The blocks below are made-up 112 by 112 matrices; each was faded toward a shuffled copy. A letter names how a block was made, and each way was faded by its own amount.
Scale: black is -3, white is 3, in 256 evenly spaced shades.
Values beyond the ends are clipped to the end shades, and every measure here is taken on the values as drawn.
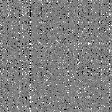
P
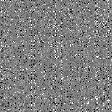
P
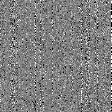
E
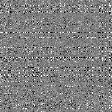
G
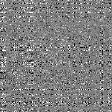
G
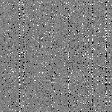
P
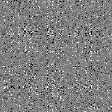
P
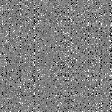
P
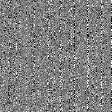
E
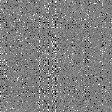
P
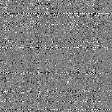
G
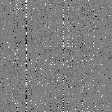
P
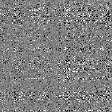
G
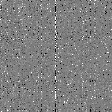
P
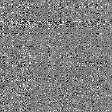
G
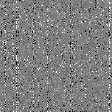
P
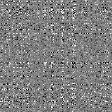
G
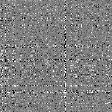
G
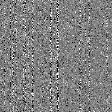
E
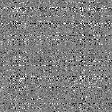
G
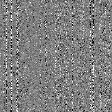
E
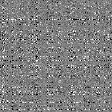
G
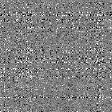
G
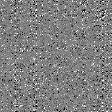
P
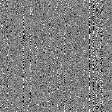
E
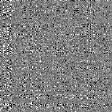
G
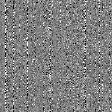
E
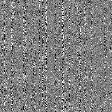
E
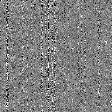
E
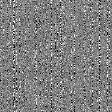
E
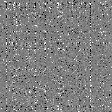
P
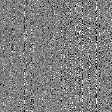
E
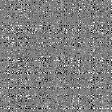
G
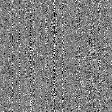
E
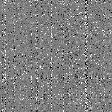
P
